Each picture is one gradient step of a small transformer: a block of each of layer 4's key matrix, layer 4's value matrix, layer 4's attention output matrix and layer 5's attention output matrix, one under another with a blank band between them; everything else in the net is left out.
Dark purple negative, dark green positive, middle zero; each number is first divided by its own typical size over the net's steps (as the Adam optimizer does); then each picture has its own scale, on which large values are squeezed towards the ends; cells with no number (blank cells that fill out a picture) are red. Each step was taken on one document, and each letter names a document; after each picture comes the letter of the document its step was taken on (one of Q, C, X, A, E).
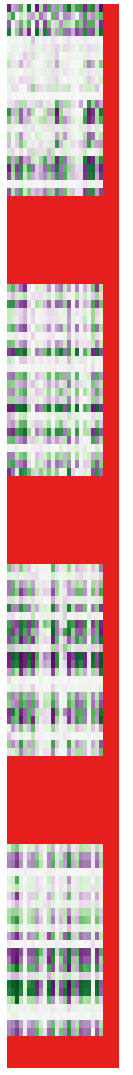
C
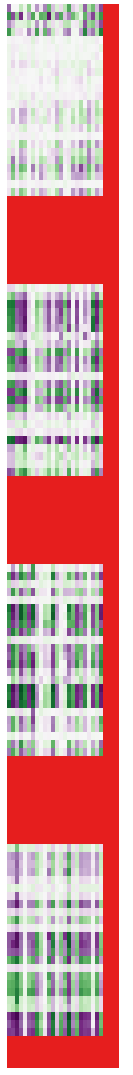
C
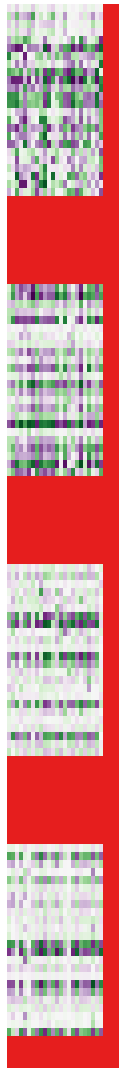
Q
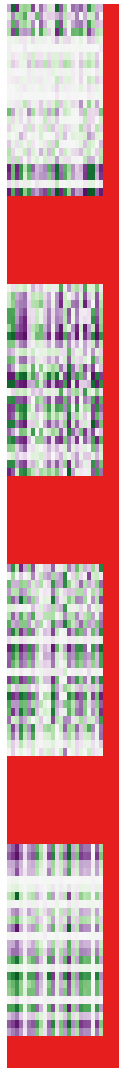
C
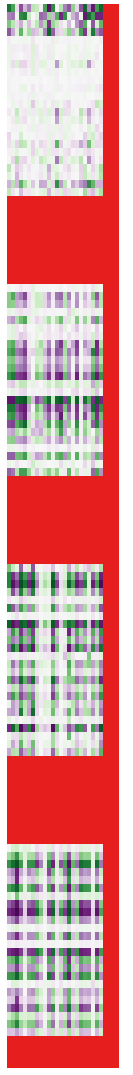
C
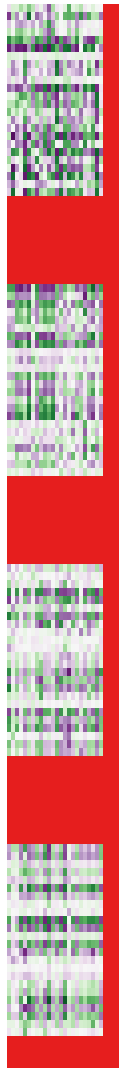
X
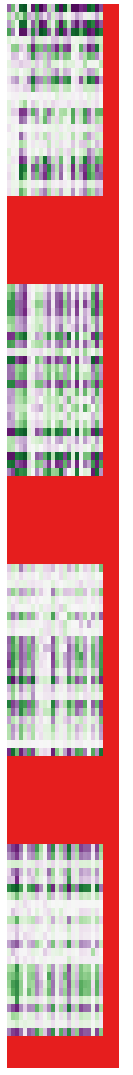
C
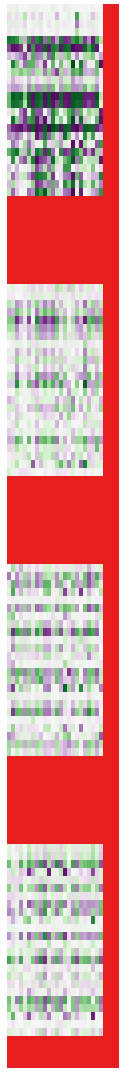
Q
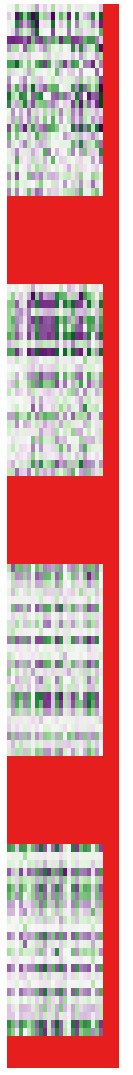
Q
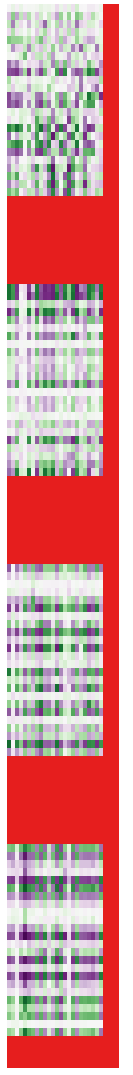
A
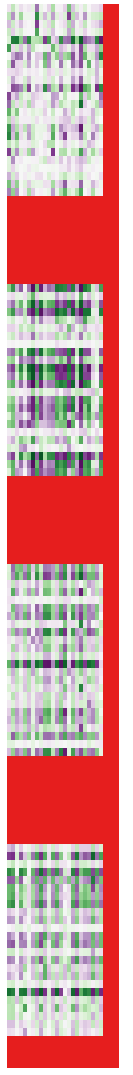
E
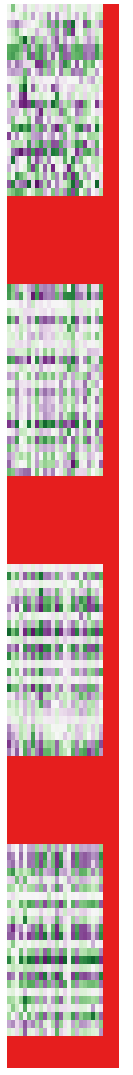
A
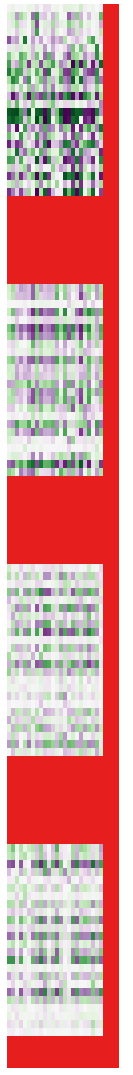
Q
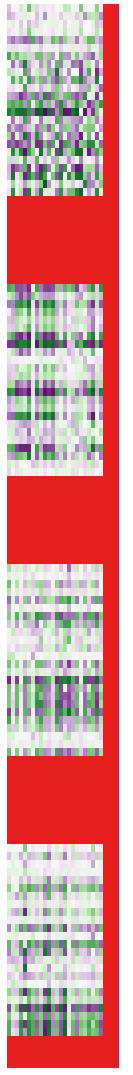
X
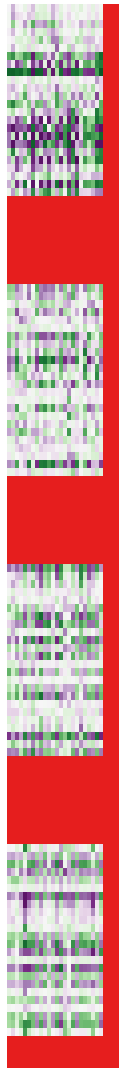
A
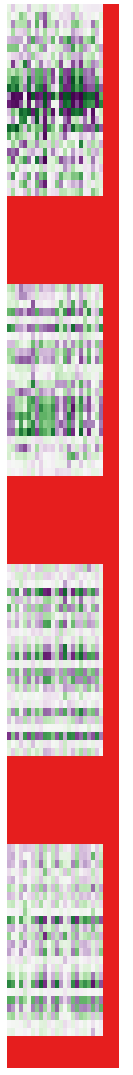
Q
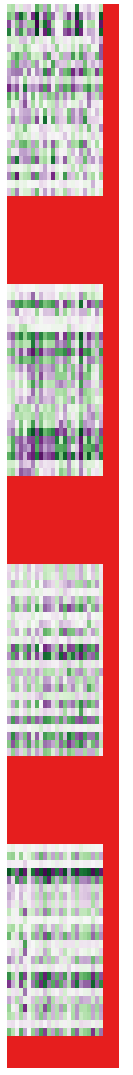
Q
